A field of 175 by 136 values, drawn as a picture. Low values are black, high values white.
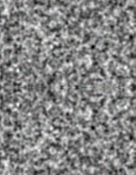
Mirror symmetry: top to bottom. Histogram: bell-shaped. Lone odd cells: none. Grain: blotchy.
